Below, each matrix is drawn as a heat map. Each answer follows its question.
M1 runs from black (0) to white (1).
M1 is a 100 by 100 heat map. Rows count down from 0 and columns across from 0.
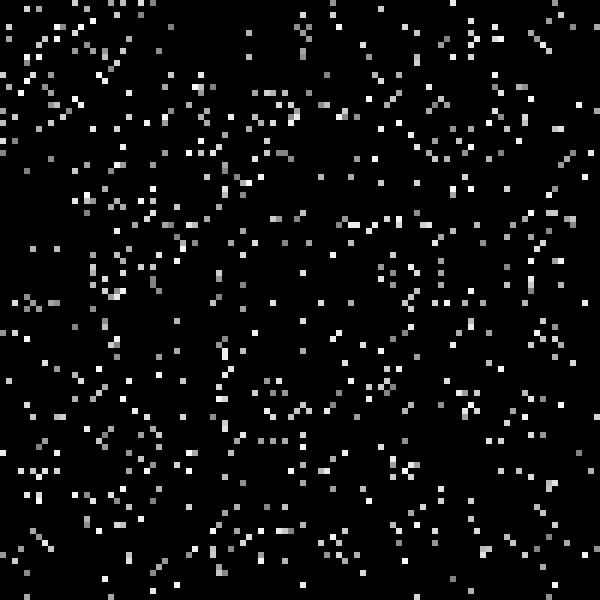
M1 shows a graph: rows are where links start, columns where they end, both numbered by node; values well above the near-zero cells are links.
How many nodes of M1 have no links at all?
1
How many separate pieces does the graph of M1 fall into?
2
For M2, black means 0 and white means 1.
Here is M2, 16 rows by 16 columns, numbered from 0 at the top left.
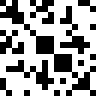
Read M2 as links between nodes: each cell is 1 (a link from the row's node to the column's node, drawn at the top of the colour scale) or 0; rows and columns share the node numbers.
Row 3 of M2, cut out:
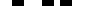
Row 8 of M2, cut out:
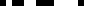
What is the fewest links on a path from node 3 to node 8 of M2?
2
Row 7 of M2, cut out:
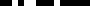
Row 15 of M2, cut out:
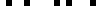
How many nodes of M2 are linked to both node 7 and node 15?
2
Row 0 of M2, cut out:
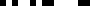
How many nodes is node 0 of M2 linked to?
9
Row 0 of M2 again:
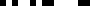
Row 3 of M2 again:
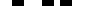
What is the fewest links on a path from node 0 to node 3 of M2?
1
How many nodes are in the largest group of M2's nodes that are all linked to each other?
6
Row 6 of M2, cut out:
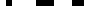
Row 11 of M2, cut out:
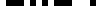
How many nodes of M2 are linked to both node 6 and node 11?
3
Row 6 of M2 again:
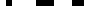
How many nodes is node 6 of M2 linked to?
10
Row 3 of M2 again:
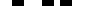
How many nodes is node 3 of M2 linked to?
10
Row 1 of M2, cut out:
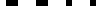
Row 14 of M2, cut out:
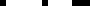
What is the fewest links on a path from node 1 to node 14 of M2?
1
